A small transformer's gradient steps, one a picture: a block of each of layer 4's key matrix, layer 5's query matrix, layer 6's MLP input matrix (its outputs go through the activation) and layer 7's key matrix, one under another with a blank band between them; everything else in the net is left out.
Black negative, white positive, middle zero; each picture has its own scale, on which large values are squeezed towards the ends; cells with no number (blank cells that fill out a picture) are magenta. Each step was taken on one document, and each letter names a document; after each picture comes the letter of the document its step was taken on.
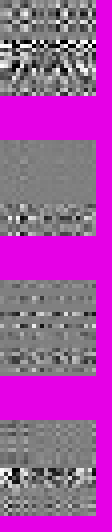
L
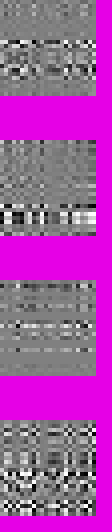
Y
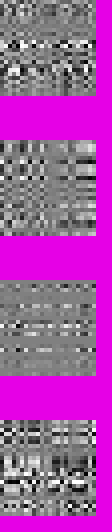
Y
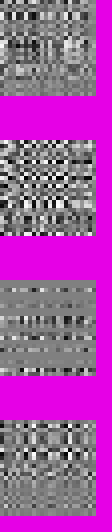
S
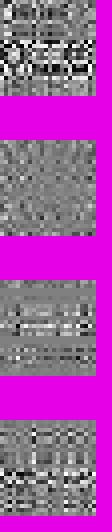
Y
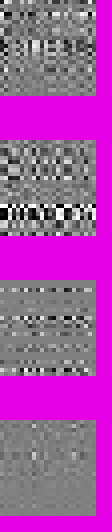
S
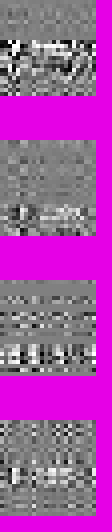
L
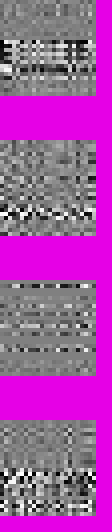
Y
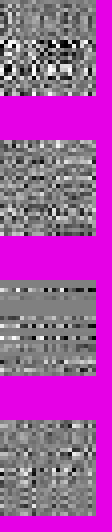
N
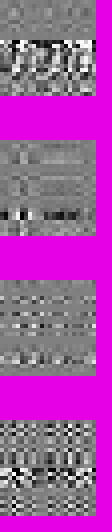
L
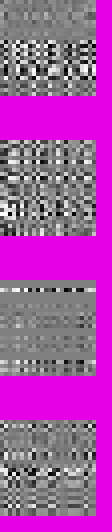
S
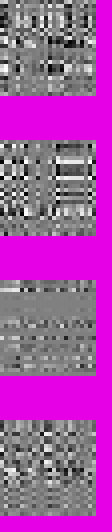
N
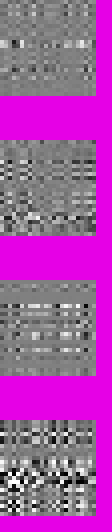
Y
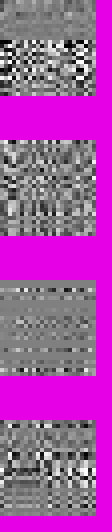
S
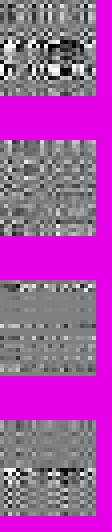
N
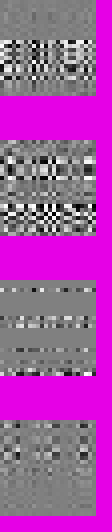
S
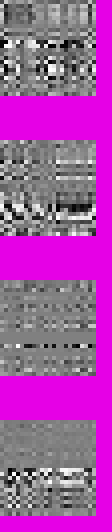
N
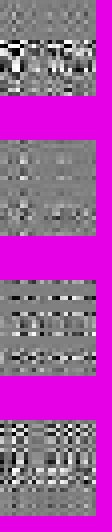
L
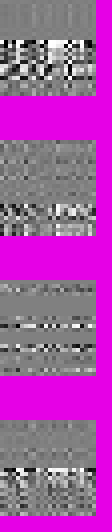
N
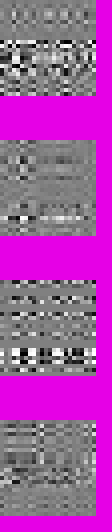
L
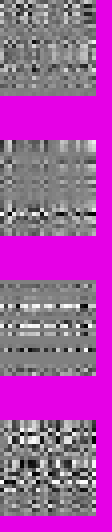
Y
